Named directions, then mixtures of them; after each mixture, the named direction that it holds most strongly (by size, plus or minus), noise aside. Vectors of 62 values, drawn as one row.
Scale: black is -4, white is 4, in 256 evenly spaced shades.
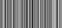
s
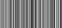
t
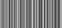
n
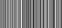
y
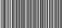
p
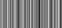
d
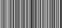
t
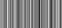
d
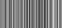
s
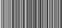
p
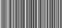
t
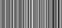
s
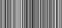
s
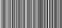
p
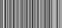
s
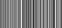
y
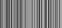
p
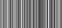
d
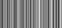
d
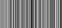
t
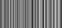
n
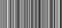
d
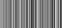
t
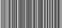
n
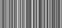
n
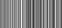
y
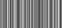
d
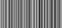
n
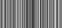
s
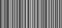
t
